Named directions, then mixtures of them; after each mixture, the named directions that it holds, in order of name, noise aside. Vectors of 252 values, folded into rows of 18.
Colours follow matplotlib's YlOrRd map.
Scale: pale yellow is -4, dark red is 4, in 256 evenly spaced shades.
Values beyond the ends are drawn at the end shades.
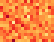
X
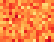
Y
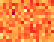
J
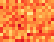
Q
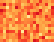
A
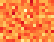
J, X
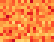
Q, X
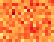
J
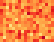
A, Q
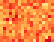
Y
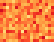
A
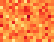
Q, X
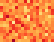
X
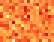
X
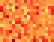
A, X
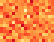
J, X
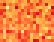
A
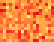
A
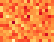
X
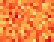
Y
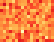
A, Y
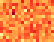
J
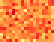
A, J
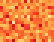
X, Y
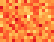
Q, X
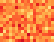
A, Q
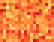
A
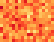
Q, X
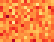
J, X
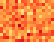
Q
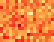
Q
